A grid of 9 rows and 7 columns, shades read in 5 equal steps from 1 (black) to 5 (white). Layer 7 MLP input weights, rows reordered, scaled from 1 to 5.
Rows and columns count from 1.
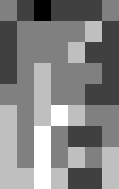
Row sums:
15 20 19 20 20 26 22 26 25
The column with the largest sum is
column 3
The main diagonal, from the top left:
3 3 3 3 3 3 3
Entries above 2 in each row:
2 5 4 5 5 7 5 7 5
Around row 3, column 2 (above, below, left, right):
3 3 2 3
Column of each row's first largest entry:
1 6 5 3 3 4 3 3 3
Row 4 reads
2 3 4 3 3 3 2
